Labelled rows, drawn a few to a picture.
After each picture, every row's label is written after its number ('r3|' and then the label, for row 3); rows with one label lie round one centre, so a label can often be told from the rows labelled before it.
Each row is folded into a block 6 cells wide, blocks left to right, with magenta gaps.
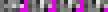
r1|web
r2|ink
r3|ink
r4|ink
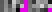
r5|ink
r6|web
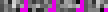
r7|ink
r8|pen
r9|web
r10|ink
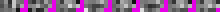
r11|ink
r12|pen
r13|web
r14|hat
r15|web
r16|hat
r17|web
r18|web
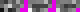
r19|pen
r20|hat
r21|hat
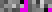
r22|web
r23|ink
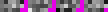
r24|web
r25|hat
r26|pen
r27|web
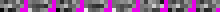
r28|pen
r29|hat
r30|pen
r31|hat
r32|hat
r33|web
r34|pen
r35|pen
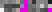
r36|hat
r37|web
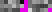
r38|web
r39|hat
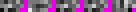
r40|pen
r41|hat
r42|pen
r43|pen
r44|ink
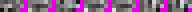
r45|pen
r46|hat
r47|web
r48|hat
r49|hat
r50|ink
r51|ink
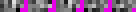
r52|ink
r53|web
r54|ink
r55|pen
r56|pen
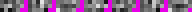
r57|pen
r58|ink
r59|hat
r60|web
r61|pen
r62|ink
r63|hat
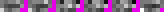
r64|hat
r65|hat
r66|web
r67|web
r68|web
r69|hat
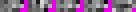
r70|web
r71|ink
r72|web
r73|web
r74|hat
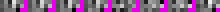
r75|ink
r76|ink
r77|ink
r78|ink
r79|pen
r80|web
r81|web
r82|ink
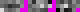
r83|hat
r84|web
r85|pen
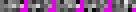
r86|web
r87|pen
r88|web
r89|pen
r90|ink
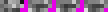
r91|web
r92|hat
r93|hat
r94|hat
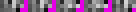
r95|ink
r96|ink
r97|web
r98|web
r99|ink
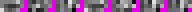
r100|hat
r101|pen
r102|ink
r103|hat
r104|web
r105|ink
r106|ink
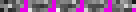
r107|pen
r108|hat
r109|hat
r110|hat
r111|web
